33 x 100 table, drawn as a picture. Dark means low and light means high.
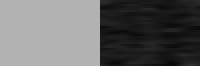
It is made of 1 by 2 panels. Panel 1,1: high, flat. Panel 1,2: very low, streaked across, faint in contrast.
